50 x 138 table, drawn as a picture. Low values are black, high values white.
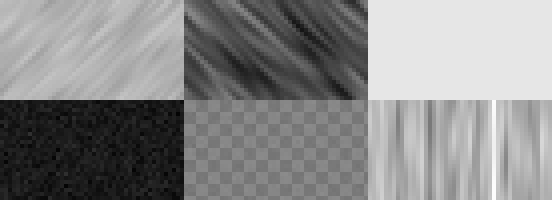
The table splits into 2 rows of 3 panels. Panel 1,1: high, slanting up to the right, faint in contrast. Panel 1,2: low, slanting down to the right. Panel 1,3: very high, flat. Panel 2,1: very low, fine-grained, faint in contrast. Panel 2,2: middling, checkered, faint in contrast. Panel 2,3: high, streaked downward.
